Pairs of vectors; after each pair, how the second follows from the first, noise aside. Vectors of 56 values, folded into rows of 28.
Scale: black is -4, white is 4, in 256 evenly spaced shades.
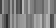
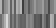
negated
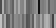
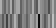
shuffled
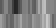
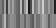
shuffled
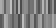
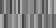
negated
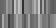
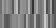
shuffled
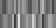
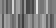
shuffled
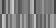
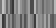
negated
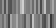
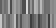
shuffled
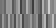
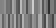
negated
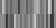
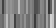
negated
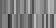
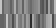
shuffled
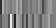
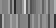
shuffled
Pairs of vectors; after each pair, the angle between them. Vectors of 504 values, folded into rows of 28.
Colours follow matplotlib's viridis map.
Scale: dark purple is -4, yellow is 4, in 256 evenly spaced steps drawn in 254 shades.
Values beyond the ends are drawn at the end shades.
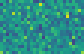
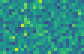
orthogonal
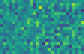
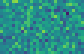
partly aligned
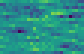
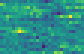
nearly opposite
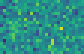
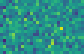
nearly parallel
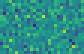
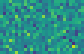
nearly parallel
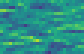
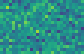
partly opposed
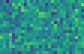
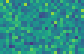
nearly opposite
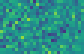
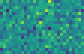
partly opposed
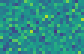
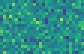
orthogonal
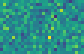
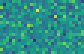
partly opposed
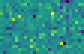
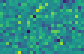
partly aligned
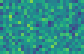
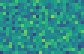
orthogonal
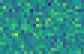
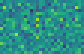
nearly parallel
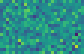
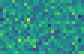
partly aligned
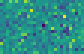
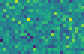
partly aligned
